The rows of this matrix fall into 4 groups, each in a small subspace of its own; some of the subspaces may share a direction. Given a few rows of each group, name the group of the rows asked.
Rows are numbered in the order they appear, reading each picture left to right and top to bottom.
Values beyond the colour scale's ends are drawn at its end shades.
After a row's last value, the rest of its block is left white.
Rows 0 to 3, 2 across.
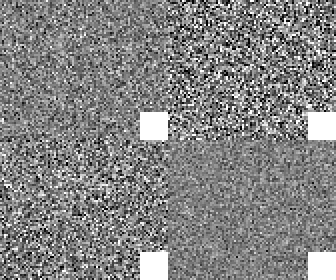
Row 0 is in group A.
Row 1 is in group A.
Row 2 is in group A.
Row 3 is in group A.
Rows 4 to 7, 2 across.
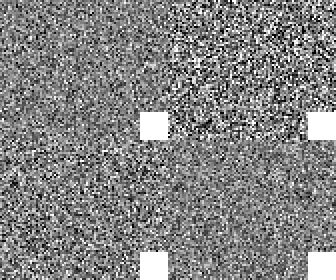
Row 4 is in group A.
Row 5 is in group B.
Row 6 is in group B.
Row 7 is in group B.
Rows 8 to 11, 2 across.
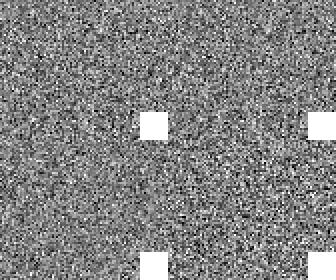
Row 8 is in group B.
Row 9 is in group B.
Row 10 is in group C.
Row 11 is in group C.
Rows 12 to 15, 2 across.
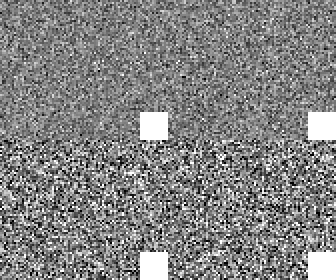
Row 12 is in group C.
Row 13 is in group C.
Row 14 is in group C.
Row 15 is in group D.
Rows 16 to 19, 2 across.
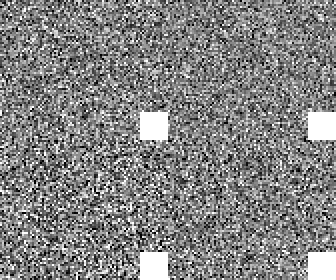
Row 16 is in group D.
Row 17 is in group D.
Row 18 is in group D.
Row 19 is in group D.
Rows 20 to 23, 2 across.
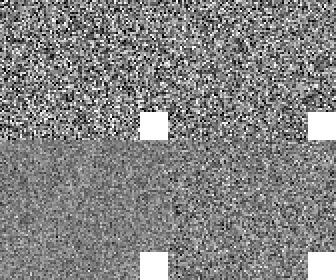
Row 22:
C
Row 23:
B
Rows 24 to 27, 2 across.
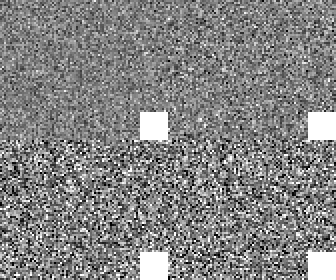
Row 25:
C
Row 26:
C
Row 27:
D
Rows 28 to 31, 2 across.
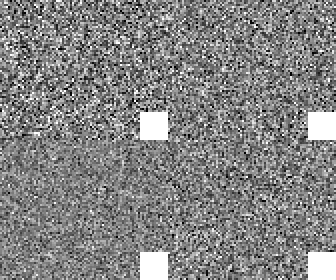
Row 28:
A
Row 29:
C
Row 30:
B
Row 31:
A
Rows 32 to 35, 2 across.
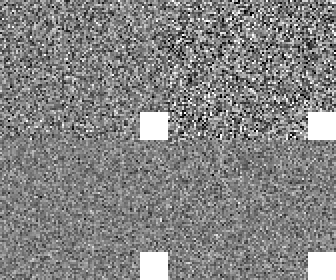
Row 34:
B
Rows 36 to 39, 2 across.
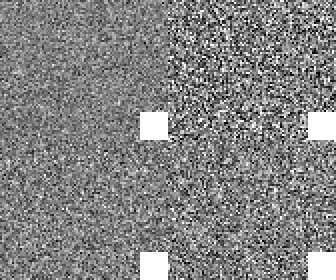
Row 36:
A
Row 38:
B
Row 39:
B
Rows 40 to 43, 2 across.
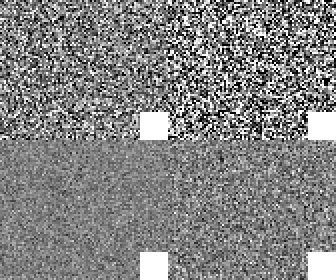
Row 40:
D
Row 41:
D
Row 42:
A
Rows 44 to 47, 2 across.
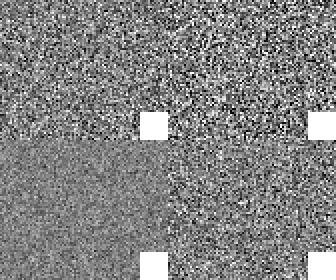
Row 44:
B
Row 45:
D
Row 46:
D
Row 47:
B
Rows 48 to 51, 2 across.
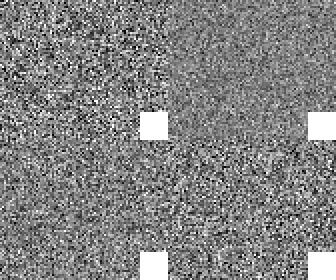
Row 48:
B
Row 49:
D
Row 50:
C
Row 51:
B
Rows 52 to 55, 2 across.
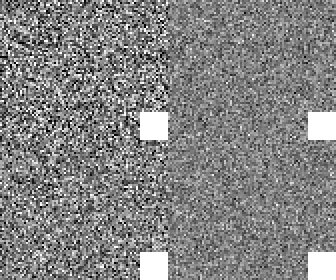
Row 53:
C
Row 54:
D
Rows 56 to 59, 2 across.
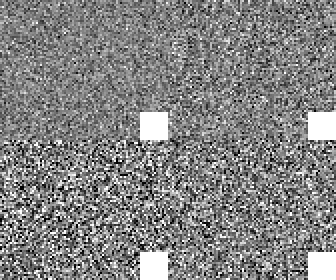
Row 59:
C
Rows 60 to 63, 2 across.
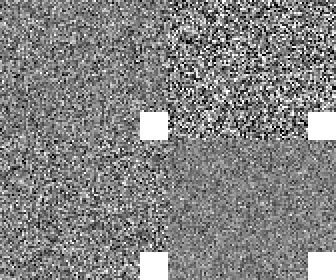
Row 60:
C
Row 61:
D
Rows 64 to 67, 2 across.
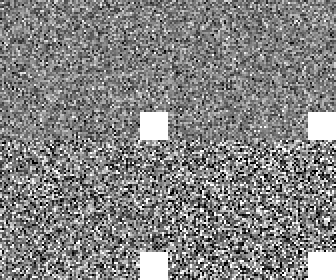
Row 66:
D
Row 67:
B
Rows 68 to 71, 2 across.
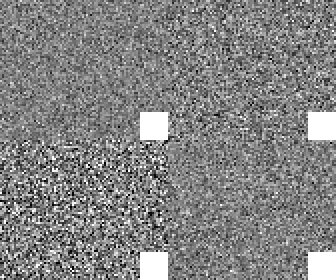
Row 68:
A
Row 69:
D
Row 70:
B
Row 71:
A
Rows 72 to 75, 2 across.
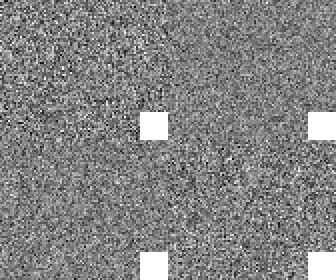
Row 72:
C
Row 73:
A
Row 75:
C
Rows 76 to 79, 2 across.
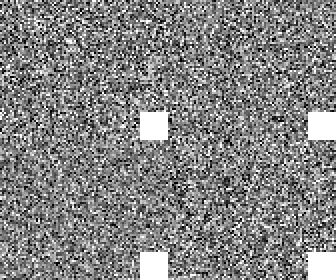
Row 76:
C
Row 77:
A
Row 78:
C
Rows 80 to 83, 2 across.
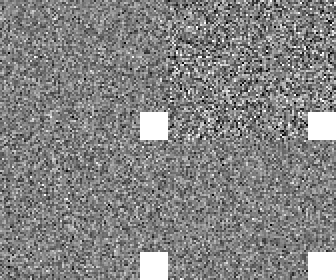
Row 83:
D
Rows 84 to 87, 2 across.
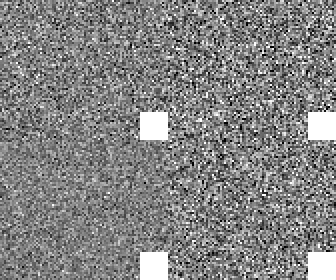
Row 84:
A
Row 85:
C
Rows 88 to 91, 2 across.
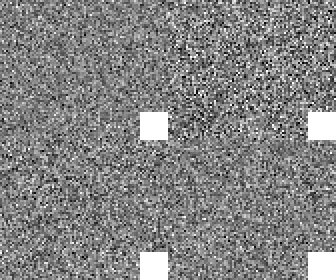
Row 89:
C
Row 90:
D
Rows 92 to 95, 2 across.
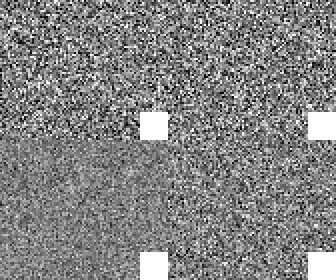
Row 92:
D
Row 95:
C
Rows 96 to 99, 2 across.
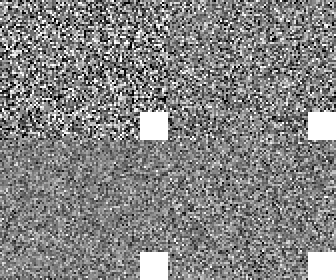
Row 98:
A
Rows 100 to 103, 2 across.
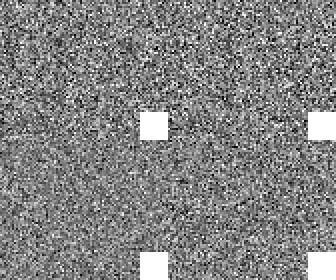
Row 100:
A
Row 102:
C
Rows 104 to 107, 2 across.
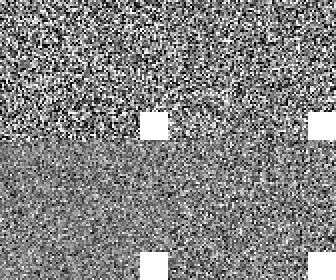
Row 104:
D
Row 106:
A
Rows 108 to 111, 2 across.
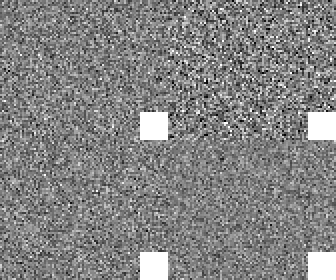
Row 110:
B
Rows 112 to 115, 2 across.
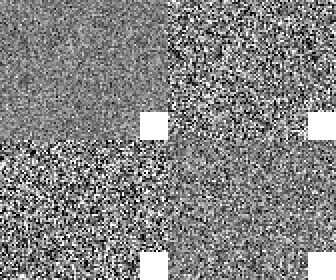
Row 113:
C
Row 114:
C
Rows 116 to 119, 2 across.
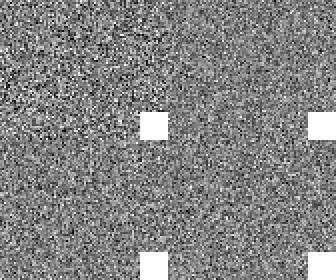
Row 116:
A
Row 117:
B
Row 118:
A
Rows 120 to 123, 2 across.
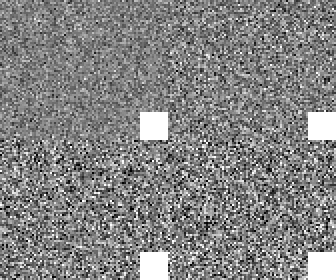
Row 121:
B
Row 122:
C
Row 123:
D
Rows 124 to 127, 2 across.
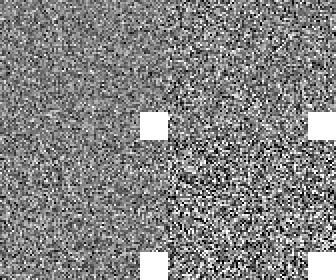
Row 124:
D
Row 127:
D
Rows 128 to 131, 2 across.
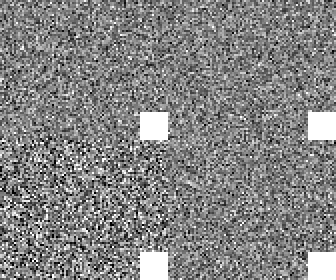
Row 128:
A
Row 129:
D
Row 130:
C
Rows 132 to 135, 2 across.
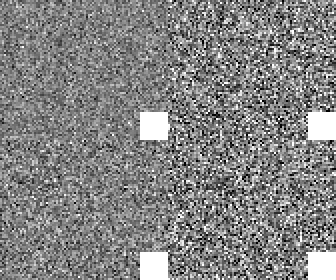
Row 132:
A
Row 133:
B
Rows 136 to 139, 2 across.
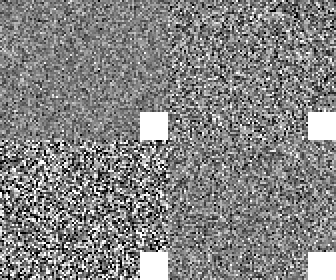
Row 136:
C
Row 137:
B
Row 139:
B
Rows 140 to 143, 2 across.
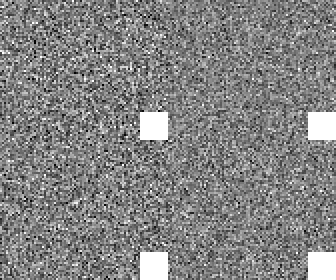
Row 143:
D
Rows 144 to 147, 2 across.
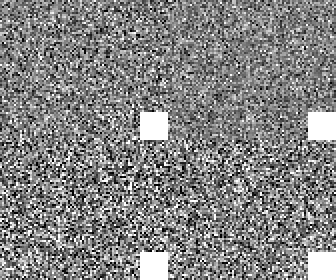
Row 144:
B
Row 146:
A
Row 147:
C
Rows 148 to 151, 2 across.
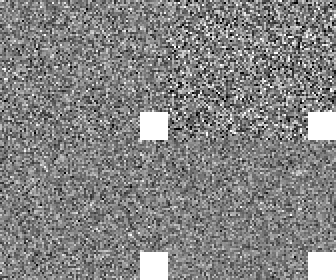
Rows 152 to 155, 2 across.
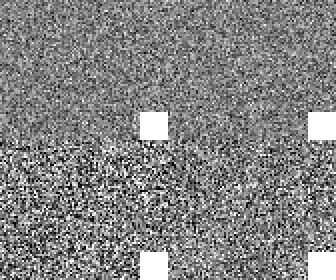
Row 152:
B
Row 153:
D
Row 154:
C
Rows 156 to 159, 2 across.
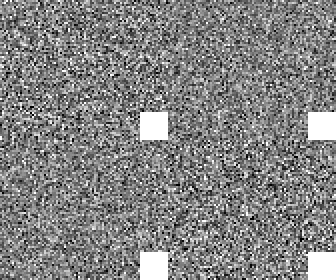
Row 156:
D
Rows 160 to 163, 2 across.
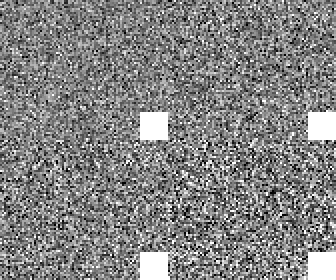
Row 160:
C
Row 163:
D
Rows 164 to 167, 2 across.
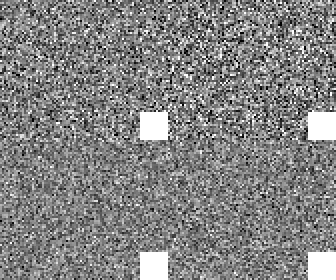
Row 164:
C
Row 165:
C
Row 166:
A
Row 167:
B
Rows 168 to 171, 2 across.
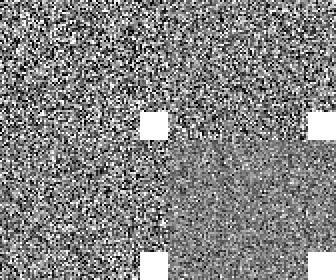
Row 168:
C
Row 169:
B
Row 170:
B
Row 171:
C
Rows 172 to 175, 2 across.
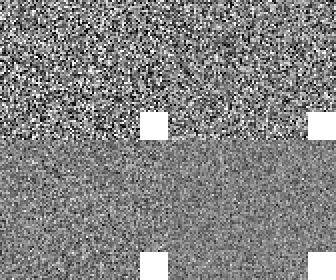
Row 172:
B
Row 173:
A
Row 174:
D
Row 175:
B
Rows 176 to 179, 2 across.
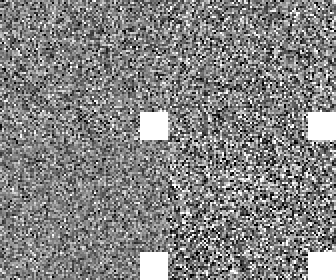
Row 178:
C
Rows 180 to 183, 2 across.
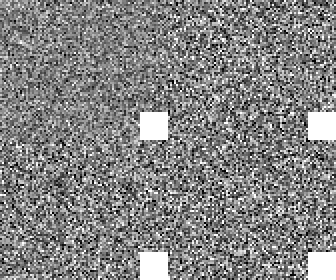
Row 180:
D
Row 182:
A
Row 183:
D
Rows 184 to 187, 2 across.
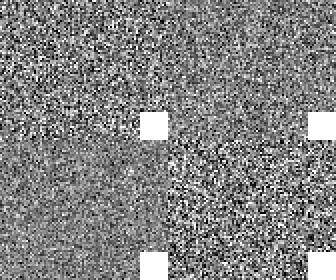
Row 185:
C
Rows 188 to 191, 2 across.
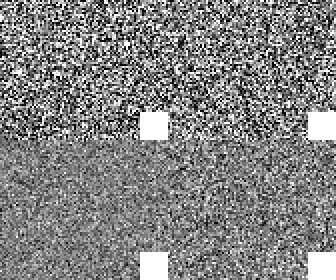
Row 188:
A
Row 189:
B
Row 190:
D
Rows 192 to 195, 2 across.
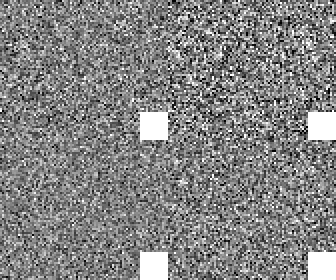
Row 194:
D
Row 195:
B
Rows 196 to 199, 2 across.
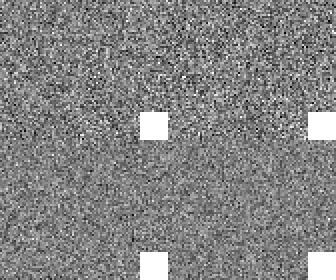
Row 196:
B
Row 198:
A
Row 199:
D
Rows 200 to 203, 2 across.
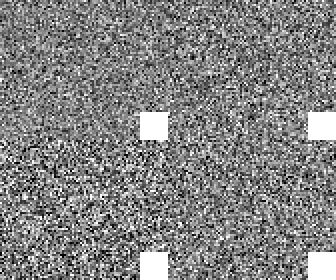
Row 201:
D
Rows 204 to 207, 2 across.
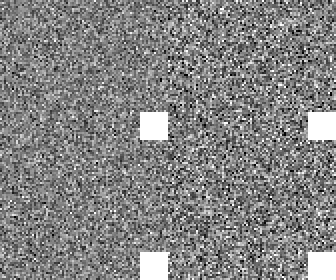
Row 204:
D
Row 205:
C
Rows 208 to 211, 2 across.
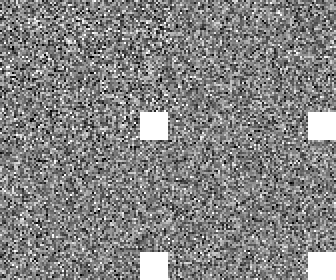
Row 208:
C
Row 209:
B
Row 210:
C
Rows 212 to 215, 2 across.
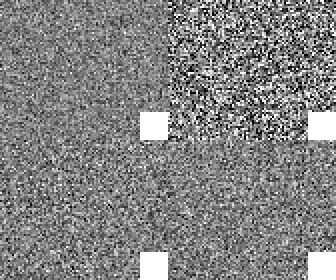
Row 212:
C
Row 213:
D
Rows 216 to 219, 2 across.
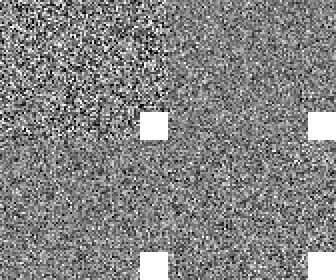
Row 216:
A
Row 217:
A
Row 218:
C
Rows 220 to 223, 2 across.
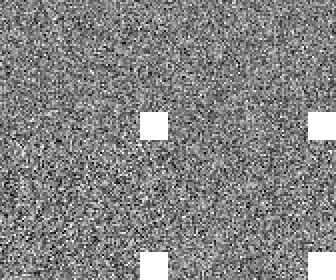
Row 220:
C
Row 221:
C
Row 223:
C
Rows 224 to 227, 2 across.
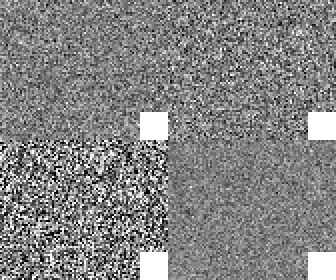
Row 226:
B
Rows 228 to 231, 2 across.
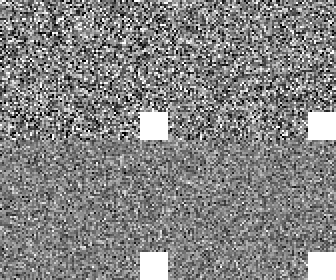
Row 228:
C
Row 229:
D
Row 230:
C
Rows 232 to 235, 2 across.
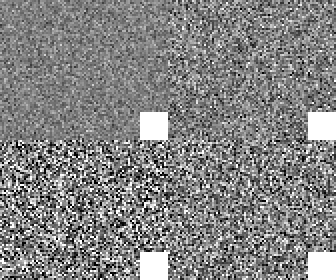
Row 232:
B
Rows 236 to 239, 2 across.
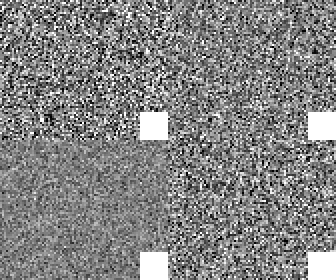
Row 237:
B
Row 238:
D
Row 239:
A
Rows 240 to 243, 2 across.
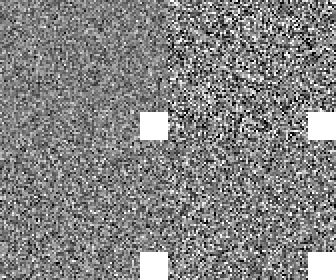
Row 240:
D
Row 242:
C
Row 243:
C
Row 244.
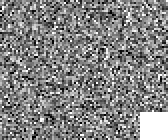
